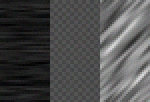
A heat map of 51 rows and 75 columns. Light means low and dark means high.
The table splits into one row of 3 panels. Panel 1,1: very high, streaked across, faint in contrast. Panel 1,2: high, checkered, faint in contrast. Panel 1,3: middling, slanting up to the right, strong in contrast.
